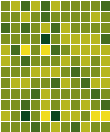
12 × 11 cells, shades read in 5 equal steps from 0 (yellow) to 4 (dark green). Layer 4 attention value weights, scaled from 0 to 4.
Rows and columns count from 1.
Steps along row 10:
same up down down up down up down up up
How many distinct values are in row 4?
4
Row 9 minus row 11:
1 0 -2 1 1 -2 1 1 0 3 2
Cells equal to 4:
3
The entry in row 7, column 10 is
2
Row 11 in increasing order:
0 0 0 1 1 1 2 2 2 4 4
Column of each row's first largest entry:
3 5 1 5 2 3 8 6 4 3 3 4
